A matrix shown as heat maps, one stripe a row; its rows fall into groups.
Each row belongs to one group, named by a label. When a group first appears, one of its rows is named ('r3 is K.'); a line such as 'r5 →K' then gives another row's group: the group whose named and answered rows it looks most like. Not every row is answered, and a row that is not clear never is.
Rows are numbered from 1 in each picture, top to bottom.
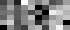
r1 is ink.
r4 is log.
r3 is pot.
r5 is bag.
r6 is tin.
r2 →log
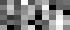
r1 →ink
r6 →log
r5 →pot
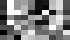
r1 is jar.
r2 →jar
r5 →jar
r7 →log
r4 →tin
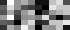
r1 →jar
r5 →log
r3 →log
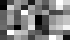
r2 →tin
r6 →log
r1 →pot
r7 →jar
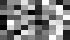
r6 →tin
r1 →ink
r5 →jar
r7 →bag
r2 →bag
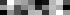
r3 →tin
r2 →bag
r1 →jar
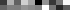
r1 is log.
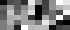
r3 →log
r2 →log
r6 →ink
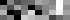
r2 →pot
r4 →ink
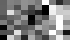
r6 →tin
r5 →pot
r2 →pot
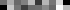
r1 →bag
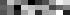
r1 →pot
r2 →ink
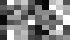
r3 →pot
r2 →pot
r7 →jar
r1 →jar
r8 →jar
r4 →tin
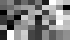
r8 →jar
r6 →pot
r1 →pot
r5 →log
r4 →log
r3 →tin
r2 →bag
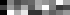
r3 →jar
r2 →ink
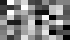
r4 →ink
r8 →bag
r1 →jar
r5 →log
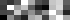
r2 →jar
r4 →tin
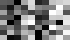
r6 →pot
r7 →log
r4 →log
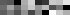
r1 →log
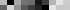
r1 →pot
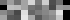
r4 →bag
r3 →bag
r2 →jar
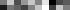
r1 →ink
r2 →tin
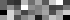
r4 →bag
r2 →ink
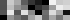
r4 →tin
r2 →pot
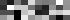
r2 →jar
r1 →tin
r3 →log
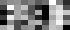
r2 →jar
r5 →tin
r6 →bag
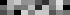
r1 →jar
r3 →ink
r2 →bag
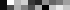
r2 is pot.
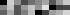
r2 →ink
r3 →log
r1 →tin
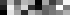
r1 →log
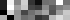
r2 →jar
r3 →tin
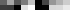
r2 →log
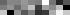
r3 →pot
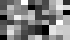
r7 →pot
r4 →jar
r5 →tin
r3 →bag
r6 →pot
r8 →tin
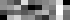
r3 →tin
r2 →pot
